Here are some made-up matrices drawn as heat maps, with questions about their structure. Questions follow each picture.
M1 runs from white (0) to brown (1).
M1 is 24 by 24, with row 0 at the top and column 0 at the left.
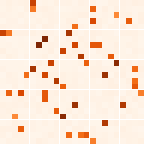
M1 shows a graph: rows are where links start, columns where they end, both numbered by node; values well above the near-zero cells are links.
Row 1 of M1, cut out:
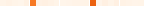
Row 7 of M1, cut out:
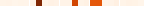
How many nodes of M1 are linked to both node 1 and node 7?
1
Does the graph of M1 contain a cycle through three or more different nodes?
no
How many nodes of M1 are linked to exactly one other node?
10
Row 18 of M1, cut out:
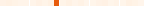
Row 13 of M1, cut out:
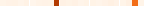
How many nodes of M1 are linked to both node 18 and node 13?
1
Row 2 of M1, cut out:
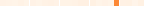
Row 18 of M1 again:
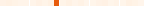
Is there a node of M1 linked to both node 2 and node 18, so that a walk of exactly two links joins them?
no
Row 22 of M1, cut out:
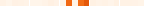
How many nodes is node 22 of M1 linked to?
3
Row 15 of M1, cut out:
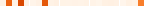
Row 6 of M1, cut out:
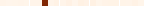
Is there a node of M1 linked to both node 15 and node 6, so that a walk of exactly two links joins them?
yes
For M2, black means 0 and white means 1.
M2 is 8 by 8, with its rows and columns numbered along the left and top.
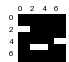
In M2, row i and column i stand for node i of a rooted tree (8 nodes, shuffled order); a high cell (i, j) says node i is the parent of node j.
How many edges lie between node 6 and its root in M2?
2
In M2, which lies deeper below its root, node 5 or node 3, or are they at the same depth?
node 3
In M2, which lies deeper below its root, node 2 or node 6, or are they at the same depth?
node 6
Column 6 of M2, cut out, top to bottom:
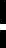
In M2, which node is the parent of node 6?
4
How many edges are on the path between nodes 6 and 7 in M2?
2
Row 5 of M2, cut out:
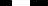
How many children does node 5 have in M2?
3
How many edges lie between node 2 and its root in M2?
1
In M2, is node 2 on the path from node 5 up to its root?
no
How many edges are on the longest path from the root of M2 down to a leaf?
2
